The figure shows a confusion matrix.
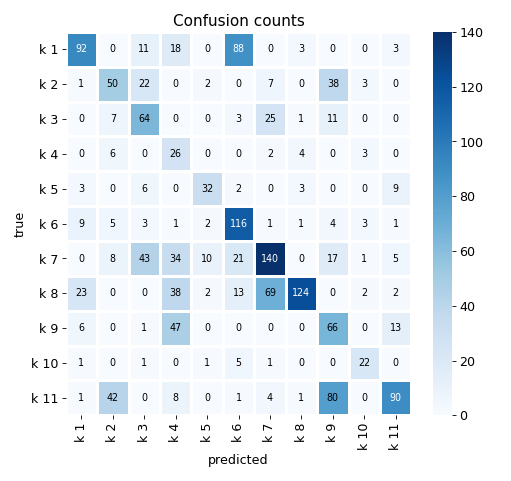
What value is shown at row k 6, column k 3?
3
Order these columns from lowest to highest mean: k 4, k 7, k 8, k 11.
k 11, k 8, k 4, k 7
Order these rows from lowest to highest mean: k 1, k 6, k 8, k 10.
k 10, k 6, k 1, k 8
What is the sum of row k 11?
227
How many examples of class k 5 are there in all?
55
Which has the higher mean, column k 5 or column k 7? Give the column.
k 7
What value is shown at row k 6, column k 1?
9
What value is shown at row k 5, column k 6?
2
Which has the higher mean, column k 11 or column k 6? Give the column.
k 6
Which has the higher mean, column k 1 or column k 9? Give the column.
k 9
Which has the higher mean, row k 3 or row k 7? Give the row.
k 7
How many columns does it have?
11
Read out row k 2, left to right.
1 50 22 0 2 0 7 0 38 3 0
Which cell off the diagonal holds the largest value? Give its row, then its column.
k 1, k 6
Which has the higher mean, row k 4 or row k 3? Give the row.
k 3
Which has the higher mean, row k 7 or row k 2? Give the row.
k 7
